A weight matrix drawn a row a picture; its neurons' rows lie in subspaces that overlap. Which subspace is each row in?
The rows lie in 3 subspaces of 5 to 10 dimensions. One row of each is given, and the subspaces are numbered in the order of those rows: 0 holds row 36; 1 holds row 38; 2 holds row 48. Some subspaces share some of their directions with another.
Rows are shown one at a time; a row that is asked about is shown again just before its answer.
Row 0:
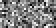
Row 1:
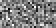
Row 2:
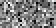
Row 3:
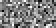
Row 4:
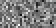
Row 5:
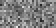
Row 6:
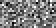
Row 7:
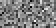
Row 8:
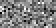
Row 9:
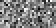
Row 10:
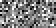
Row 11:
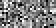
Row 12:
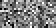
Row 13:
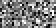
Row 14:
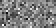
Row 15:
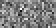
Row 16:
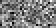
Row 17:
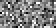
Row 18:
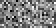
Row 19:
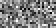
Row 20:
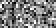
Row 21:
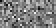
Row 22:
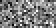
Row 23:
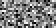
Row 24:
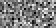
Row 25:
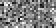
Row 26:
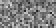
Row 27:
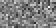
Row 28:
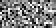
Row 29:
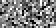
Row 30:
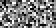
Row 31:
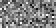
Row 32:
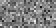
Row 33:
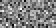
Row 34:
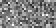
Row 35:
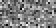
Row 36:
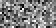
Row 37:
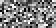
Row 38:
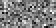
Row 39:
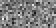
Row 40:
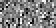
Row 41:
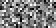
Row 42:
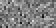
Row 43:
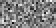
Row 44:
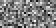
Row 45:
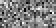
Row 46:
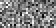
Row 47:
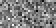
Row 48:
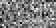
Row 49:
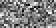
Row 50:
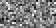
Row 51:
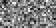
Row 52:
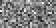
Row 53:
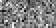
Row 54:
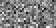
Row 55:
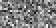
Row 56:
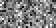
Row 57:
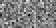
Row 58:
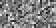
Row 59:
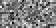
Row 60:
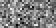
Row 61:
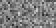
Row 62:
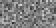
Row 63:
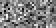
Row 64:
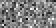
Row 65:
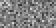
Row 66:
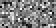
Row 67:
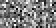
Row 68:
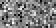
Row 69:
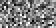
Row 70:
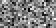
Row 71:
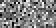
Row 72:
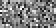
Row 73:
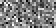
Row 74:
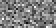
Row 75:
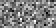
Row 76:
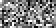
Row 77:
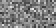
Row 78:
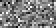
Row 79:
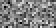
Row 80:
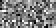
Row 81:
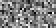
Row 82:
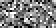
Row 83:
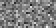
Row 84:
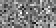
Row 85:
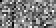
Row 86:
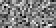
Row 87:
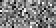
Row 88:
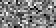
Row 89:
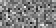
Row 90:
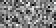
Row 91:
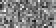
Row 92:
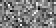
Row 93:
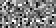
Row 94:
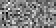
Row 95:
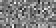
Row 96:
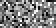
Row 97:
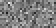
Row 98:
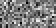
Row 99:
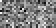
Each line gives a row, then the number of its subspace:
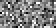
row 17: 1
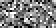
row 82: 1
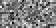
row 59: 1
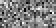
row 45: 2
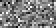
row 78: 1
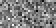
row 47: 2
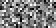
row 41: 0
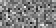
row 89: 1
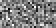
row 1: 1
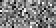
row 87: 1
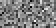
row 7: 1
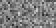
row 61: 2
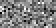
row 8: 1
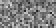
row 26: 2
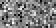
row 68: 1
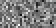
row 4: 2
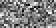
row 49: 0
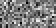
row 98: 2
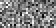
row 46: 2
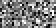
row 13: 2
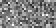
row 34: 2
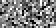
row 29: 0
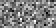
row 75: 0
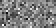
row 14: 1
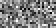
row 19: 0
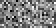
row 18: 0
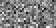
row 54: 0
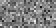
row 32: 1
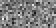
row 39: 1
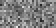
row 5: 0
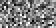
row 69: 2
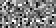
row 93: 2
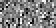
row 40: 2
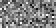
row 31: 2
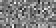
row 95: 0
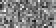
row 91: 0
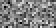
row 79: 2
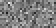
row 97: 1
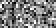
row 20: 1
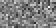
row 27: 0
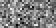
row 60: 0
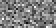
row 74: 0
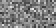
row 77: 0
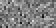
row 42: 2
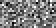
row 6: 0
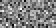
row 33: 0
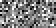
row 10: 1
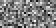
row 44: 1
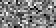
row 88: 1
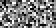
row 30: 1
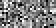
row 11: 1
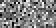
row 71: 0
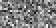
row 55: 1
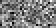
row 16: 1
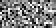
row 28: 1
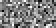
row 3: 0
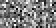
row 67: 0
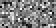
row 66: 1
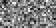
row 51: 1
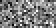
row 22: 2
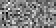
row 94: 1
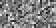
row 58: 0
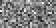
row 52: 0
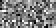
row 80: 1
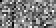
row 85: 1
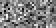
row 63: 0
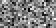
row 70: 1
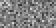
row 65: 2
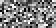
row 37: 1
